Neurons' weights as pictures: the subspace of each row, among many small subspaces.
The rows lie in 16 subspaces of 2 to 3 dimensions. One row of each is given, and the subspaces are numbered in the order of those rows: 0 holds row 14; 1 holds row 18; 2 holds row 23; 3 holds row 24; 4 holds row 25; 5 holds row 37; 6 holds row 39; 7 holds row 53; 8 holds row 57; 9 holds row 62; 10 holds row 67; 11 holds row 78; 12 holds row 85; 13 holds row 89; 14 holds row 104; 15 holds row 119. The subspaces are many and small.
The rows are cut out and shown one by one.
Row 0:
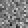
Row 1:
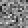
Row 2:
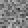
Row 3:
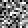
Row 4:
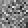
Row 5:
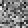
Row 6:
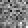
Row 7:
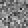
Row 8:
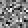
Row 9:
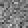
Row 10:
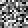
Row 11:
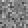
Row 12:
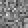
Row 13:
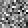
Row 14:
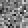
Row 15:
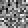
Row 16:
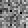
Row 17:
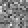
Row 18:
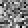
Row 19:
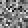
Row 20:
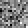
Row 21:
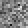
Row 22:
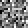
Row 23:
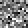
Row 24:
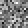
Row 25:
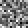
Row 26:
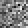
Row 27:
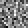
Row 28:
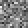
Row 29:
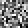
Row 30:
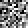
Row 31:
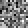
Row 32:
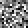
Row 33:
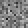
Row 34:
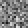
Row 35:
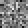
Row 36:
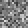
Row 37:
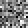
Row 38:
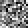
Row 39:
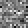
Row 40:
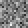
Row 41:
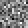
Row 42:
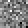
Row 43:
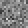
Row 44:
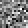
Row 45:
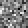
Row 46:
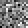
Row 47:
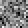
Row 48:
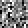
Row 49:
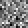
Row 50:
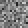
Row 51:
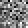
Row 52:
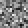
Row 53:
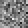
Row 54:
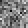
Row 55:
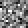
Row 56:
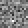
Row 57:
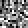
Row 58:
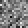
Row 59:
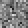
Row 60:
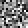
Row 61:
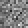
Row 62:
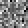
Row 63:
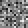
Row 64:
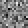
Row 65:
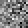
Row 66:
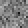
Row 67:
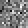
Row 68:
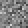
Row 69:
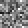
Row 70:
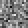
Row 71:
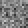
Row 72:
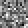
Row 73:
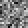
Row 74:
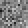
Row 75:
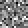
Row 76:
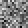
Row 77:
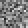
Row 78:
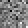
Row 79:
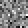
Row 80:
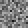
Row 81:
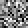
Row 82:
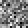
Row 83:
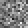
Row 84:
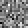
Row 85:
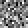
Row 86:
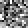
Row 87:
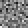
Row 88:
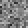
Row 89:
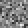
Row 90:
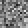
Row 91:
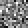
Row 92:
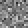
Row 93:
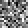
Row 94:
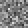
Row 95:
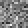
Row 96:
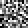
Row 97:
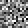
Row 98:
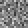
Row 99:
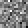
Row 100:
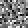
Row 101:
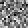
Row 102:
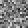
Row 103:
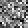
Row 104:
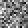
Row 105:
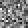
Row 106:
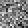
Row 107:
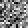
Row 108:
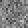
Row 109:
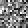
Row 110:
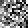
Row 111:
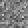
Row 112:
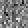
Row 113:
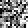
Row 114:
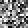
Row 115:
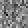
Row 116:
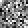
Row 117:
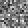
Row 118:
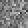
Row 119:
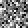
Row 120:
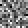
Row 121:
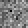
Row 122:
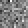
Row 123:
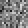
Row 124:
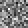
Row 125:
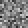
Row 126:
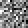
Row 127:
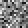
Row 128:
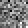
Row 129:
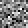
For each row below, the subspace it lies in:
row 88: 3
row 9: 4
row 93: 14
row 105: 6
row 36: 14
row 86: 10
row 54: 5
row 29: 2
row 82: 4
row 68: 0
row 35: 8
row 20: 5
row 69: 8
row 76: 14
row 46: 8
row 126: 9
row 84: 9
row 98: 12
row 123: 10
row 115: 10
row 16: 6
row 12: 13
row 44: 2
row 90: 12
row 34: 15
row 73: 3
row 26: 0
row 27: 12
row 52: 13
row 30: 11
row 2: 1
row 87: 8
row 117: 10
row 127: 14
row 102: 1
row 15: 7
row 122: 9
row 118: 10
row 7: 2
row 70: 8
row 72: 13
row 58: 4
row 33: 6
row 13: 10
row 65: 7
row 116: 5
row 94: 12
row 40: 15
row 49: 15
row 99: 11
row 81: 14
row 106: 8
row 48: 9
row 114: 1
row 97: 4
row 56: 3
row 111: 1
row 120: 4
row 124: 12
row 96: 8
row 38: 0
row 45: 0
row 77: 12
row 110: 7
